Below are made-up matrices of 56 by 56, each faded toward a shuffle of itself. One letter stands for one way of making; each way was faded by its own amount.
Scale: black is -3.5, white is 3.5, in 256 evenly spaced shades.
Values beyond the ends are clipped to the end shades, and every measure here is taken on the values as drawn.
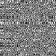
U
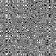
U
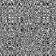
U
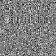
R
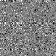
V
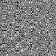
R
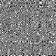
V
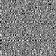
U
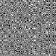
U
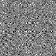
V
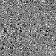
V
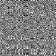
U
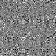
V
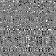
V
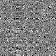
V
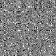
V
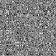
R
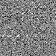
R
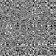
U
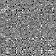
V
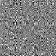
U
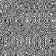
U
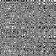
U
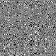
V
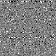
V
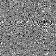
V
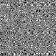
V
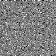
R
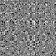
U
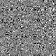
V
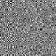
U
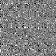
V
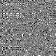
V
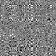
U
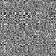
U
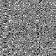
R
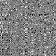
R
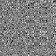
U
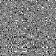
V
